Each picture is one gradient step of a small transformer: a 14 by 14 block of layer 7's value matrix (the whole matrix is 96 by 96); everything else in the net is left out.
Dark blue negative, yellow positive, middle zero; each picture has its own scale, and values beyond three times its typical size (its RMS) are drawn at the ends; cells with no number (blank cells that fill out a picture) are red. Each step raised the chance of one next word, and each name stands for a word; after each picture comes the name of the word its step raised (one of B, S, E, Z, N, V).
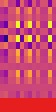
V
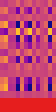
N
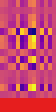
N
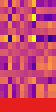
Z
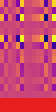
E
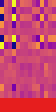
E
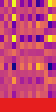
Z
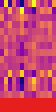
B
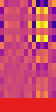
V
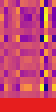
B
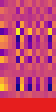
N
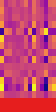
N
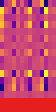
B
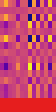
Z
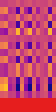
N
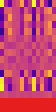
B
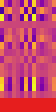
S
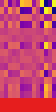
Z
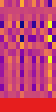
V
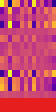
B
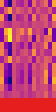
S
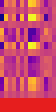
S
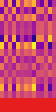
S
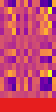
B
